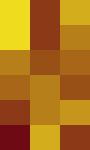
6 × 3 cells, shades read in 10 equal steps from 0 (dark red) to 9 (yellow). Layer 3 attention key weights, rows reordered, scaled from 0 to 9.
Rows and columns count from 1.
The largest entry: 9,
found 2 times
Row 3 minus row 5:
3 -2 -2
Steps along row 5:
up up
